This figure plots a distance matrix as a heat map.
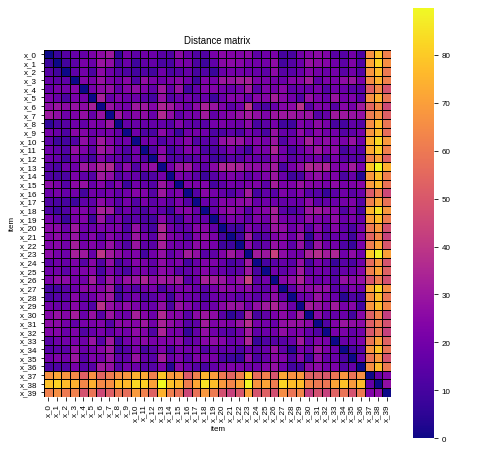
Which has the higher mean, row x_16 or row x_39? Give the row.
x_39
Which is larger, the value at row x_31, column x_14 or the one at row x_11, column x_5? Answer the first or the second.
the first
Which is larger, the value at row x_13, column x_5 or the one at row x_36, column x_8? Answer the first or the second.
the first
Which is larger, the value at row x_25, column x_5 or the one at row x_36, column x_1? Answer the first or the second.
the first
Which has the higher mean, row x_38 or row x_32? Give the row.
x_38
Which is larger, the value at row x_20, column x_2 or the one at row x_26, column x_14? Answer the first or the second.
the second
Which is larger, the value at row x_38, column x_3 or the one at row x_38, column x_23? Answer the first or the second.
the second
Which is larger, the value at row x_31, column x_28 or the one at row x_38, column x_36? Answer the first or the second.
the second
